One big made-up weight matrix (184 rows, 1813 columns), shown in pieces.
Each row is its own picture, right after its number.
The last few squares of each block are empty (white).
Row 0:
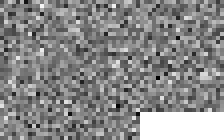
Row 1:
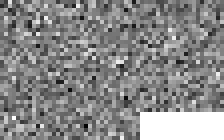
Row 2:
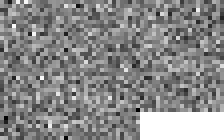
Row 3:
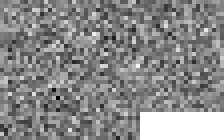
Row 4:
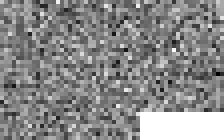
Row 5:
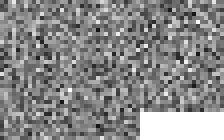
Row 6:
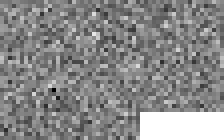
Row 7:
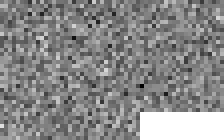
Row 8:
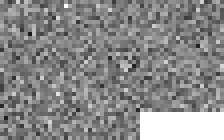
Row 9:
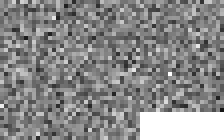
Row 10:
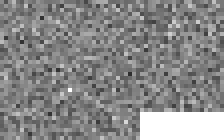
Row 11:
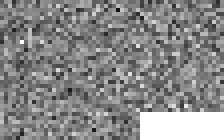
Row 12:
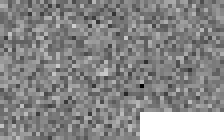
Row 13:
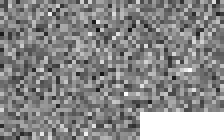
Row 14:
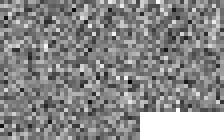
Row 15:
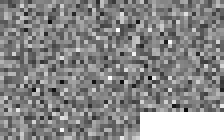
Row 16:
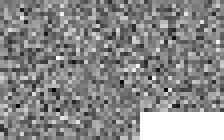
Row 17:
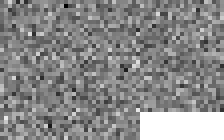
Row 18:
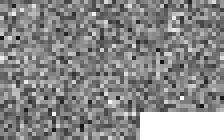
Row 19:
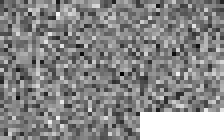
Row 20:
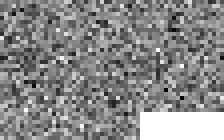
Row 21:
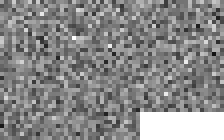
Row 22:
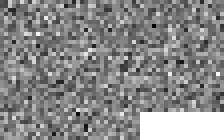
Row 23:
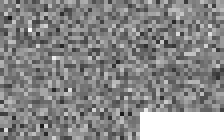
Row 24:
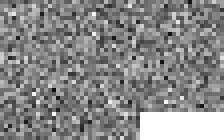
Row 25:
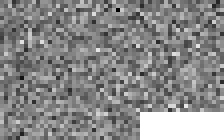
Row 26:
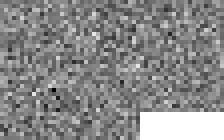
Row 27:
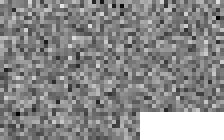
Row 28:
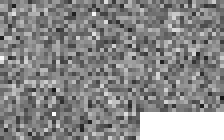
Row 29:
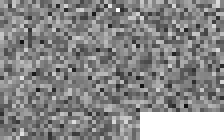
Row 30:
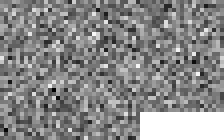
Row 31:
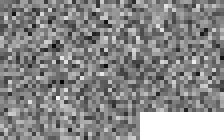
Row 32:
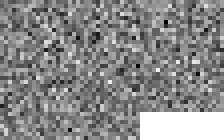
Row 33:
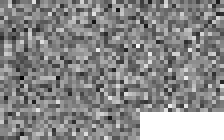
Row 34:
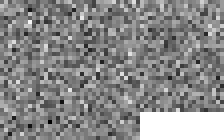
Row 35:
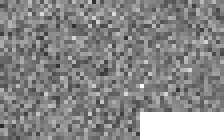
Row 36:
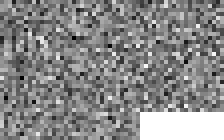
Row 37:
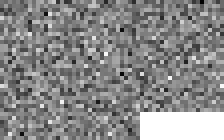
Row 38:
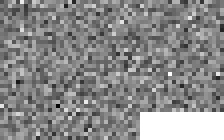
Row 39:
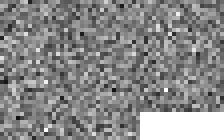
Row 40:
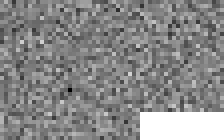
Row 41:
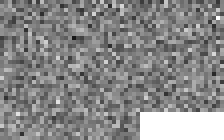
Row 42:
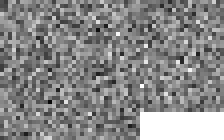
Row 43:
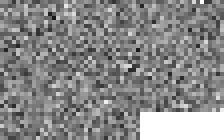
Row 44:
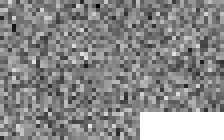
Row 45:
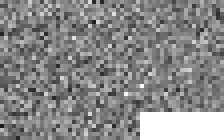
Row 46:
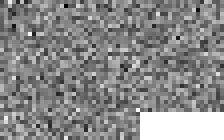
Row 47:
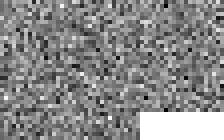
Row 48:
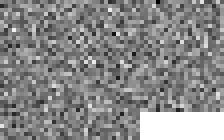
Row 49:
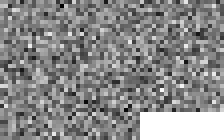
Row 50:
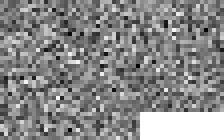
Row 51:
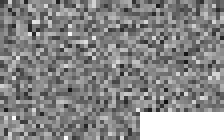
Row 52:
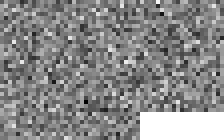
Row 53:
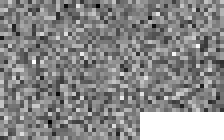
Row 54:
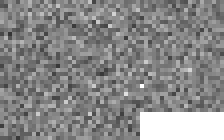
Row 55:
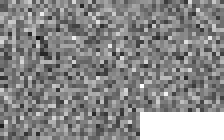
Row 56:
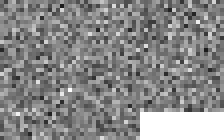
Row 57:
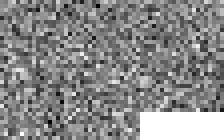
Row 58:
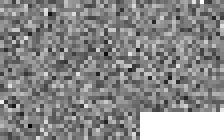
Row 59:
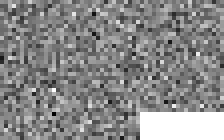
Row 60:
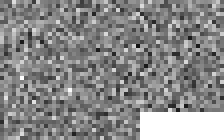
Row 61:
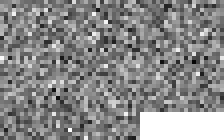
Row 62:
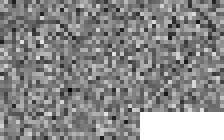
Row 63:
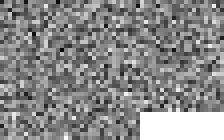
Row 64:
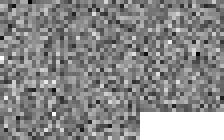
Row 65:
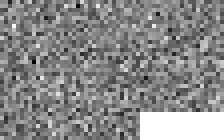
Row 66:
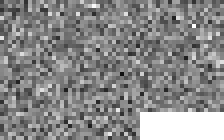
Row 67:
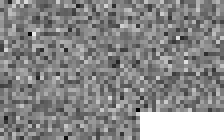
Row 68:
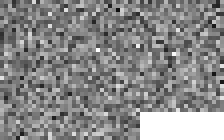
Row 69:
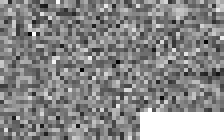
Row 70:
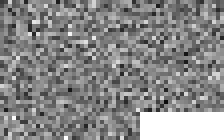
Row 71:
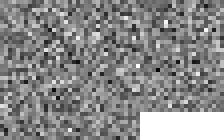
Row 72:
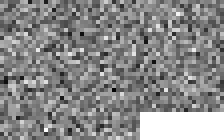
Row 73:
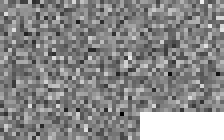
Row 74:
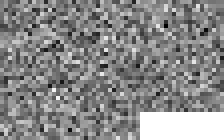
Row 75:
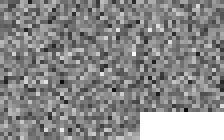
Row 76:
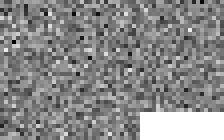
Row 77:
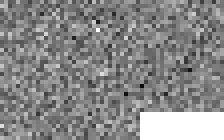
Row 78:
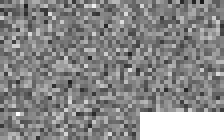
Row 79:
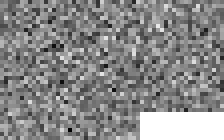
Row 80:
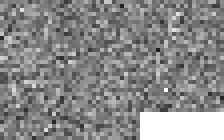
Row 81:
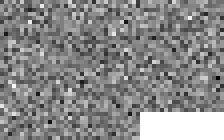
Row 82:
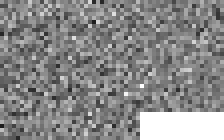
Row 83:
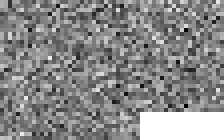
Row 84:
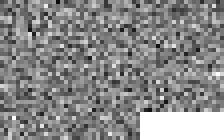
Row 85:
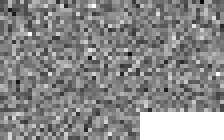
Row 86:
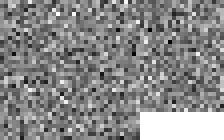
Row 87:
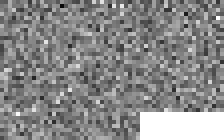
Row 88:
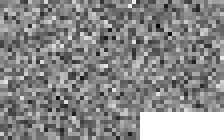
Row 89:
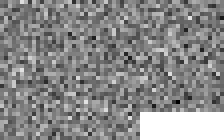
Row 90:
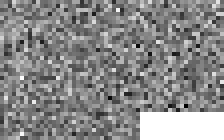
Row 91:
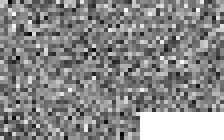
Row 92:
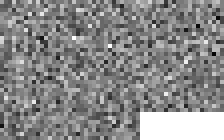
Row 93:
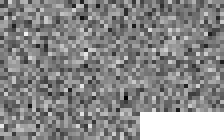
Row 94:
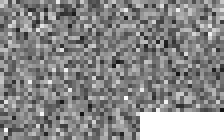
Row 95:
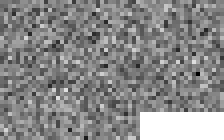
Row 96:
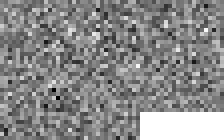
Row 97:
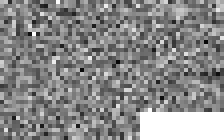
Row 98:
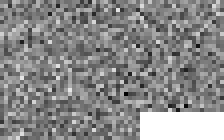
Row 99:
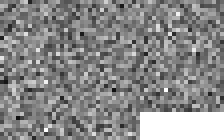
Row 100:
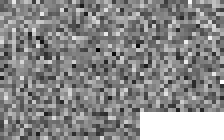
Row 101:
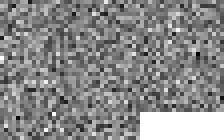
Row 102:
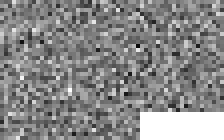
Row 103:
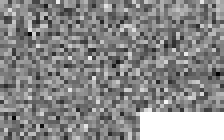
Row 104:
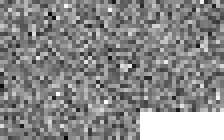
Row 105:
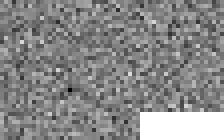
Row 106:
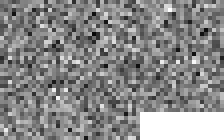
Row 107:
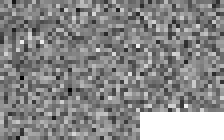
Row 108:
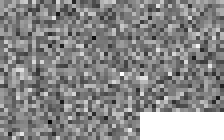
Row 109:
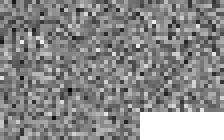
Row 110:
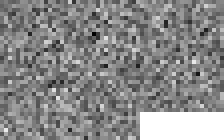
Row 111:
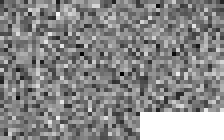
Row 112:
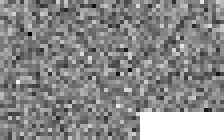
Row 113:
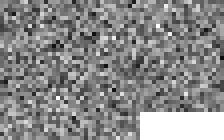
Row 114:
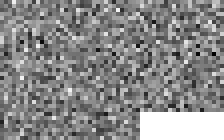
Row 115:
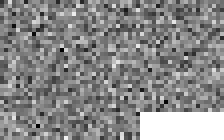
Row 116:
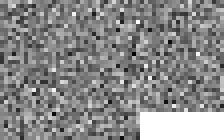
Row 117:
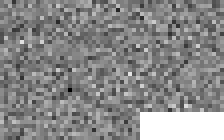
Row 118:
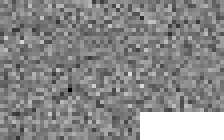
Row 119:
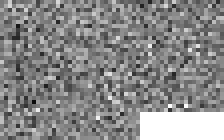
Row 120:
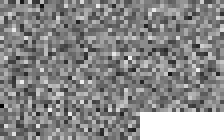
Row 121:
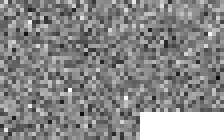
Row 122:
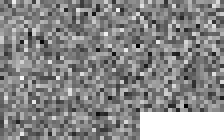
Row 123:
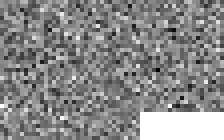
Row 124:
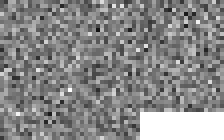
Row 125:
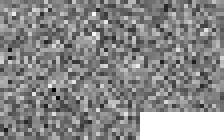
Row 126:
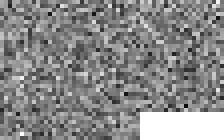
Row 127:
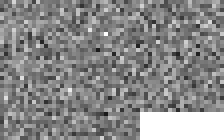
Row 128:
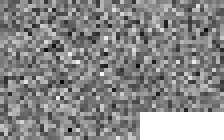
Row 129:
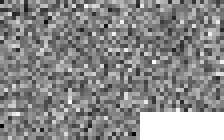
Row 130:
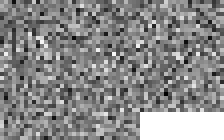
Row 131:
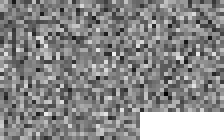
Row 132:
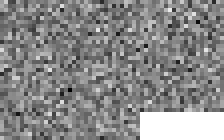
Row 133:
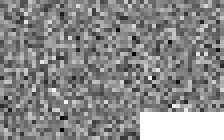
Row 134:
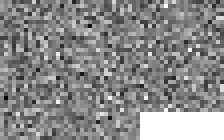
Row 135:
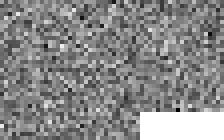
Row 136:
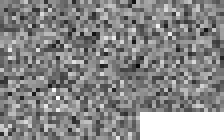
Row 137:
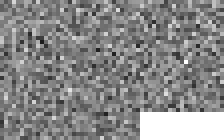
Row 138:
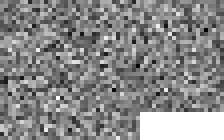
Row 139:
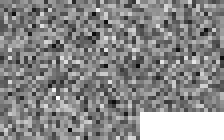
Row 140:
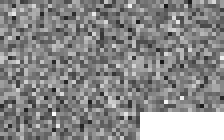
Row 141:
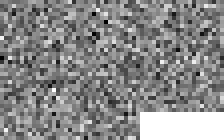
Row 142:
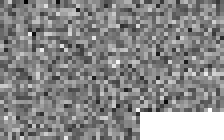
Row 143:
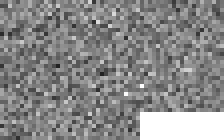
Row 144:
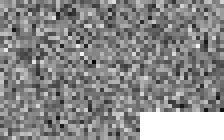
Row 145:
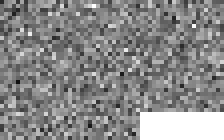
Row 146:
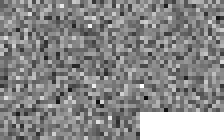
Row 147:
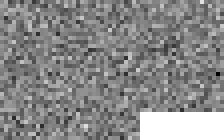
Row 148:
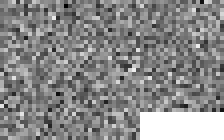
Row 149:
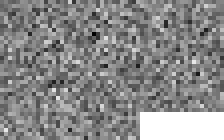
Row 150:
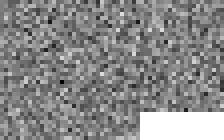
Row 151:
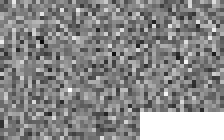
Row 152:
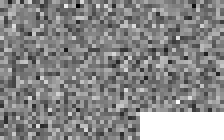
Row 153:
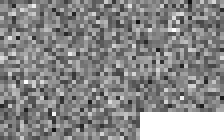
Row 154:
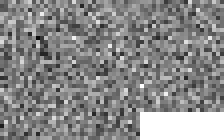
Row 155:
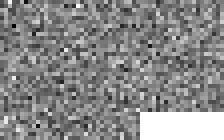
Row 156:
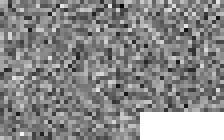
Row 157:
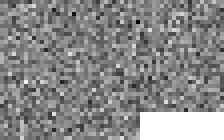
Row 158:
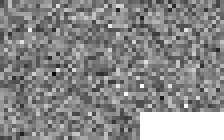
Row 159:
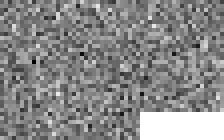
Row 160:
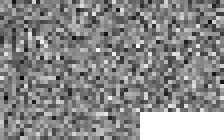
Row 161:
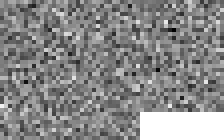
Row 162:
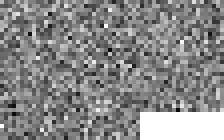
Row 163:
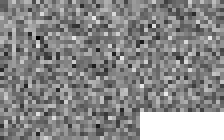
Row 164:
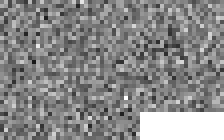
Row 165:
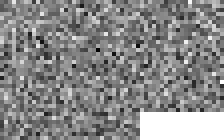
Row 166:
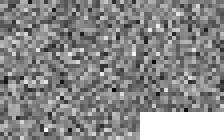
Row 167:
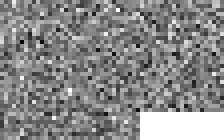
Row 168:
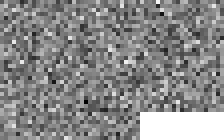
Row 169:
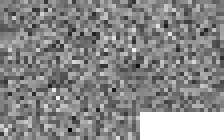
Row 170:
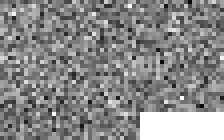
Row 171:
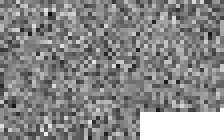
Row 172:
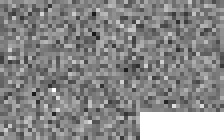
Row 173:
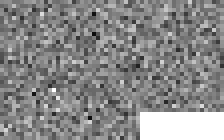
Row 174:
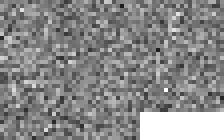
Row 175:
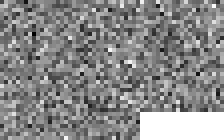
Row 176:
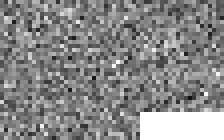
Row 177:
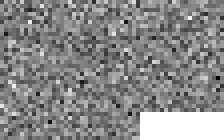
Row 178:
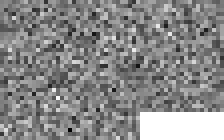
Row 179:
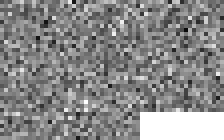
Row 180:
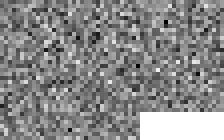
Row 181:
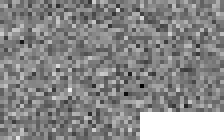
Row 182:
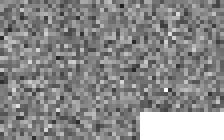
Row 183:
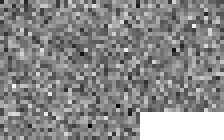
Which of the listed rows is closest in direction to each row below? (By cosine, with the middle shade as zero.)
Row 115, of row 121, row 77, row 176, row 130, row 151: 176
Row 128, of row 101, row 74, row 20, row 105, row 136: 74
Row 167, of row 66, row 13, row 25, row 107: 66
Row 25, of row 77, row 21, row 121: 121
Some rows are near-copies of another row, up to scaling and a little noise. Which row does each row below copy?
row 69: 97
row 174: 80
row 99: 39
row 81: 177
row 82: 45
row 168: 52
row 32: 180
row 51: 70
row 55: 154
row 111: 19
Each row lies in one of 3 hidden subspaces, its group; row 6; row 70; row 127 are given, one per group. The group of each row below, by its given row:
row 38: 70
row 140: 6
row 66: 70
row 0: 70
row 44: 70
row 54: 127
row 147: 70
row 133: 6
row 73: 70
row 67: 70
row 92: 127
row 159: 70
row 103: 70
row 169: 6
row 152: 70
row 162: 70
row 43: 70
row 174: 6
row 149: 6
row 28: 6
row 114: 127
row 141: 6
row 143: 127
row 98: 127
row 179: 70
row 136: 6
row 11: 127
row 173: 6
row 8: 70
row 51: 70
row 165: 127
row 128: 6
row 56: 127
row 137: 127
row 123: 6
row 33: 127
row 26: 6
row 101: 6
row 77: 127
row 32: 6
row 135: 70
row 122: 127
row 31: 6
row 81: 70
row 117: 127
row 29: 127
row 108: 70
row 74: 6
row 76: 70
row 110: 6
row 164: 70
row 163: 127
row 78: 70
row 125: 6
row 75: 6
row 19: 70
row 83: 127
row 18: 6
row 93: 70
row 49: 70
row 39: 6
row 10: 127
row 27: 127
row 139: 6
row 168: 70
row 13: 127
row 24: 6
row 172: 6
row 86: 6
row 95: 6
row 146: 127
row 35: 127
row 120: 70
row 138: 6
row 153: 6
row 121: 70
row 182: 6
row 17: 70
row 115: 70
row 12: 127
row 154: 127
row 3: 6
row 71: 6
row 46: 70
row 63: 70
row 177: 70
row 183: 70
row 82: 127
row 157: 6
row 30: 6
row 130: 127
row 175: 70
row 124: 127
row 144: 70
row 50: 6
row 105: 127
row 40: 127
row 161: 6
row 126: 127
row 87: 127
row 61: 6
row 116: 6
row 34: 70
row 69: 70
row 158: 127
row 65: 70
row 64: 6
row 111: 70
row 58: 70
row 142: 70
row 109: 127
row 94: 70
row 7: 127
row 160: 127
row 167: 127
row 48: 70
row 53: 70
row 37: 70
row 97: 70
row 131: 127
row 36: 127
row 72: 6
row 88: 6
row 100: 127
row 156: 127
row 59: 6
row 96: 6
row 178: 6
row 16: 6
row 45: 127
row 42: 127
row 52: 70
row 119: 127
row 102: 127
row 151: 127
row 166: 6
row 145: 70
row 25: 127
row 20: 6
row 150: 6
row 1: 70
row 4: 70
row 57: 70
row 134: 127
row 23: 70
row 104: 70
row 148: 70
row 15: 6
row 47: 127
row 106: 6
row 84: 70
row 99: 6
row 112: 70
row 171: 70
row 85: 70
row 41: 127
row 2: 70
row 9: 70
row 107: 127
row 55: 127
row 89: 70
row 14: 70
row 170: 6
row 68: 127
